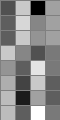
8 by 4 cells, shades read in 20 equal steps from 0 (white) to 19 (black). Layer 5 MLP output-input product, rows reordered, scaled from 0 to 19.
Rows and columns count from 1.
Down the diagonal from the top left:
13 3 8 10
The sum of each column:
65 75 62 75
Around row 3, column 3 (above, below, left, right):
9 13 4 7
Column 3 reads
19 9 8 13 2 4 7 0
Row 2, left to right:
12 3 9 7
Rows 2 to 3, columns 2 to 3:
3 9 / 4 8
